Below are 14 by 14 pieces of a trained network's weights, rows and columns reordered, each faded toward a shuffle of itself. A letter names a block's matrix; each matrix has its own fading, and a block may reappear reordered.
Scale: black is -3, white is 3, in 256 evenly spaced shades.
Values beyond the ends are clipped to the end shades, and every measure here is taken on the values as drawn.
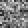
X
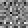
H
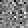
H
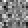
H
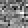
X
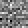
X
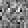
H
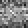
X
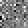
H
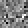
H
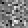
H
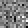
H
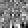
H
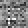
X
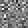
H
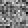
X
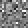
H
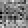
X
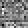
X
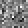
H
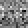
X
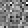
H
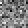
X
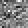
H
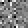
H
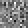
H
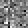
H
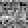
X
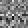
H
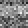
X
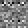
H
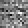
X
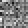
X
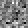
H
